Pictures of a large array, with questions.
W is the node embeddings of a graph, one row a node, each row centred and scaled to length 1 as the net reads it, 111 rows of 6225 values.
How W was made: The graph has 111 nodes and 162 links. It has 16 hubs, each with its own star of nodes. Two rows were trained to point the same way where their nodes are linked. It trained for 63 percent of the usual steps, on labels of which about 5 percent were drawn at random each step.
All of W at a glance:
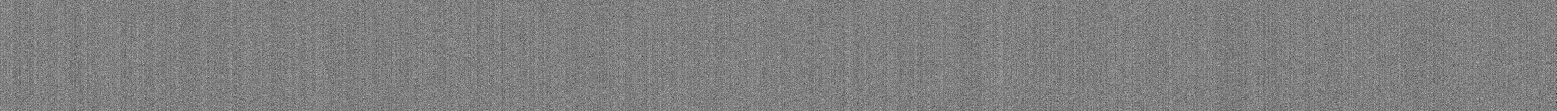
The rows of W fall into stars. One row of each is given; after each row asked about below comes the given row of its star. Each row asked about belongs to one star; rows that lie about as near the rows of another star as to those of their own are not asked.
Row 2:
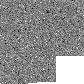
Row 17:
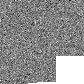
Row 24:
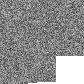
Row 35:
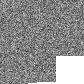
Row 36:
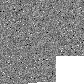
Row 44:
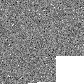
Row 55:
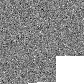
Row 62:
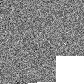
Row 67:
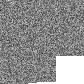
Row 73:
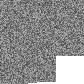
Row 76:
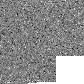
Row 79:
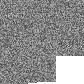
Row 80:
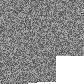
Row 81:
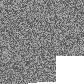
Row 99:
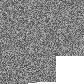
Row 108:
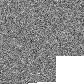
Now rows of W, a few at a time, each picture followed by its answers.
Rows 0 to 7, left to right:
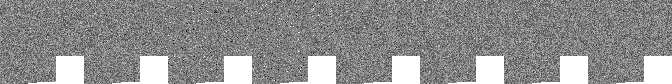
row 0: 67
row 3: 36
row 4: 17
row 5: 99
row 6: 17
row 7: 62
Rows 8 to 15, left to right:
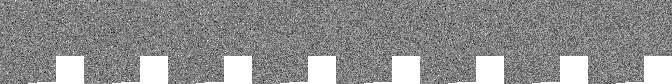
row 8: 79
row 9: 2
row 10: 76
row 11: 35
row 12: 36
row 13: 2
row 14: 99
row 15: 79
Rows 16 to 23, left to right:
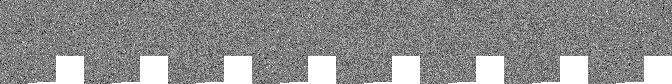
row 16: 24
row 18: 81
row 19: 80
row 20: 17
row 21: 73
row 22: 76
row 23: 81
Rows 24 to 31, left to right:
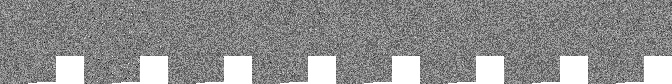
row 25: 62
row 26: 67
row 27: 17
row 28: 55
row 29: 79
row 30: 76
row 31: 36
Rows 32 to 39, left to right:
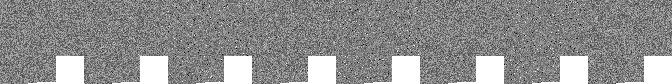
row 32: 55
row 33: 44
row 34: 108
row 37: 67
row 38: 79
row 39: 99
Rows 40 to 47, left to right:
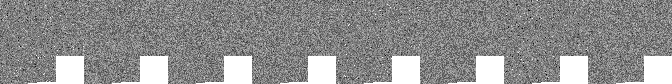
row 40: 44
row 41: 24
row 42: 24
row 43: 80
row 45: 62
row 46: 79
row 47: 55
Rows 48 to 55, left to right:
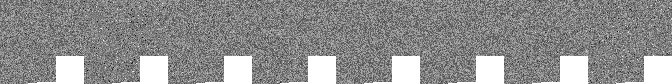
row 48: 36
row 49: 76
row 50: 80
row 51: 108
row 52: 2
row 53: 79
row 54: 80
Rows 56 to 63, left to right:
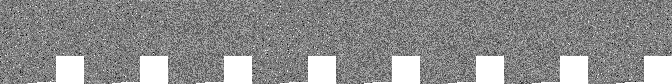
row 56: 55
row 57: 2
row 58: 24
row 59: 17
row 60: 73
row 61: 62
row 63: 80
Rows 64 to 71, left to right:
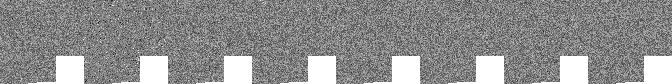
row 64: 81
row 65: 62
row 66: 35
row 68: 36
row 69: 73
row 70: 62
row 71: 108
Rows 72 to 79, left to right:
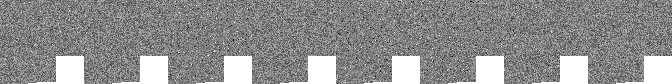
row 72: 99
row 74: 108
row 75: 44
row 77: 76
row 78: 24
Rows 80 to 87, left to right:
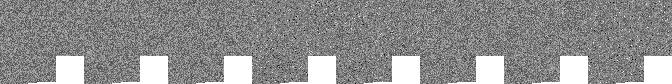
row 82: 36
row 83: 76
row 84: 99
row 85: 17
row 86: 55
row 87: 44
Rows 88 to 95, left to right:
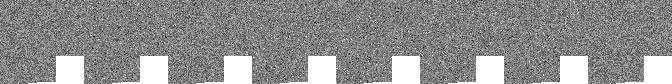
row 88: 17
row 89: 24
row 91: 81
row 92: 17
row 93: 35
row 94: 62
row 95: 67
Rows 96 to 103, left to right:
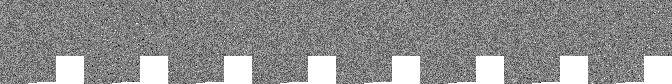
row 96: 73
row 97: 2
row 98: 62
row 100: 35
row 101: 36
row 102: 80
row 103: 55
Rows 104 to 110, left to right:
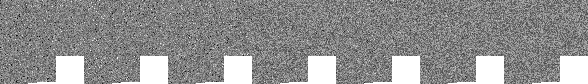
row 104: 24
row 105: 80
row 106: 55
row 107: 35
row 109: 55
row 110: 35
